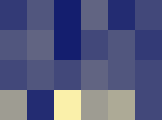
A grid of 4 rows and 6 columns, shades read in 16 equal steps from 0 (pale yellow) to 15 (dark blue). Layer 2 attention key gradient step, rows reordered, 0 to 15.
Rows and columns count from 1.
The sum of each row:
75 72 68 43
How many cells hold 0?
1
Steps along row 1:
down up down up down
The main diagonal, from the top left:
13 10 12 6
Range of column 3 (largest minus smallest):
15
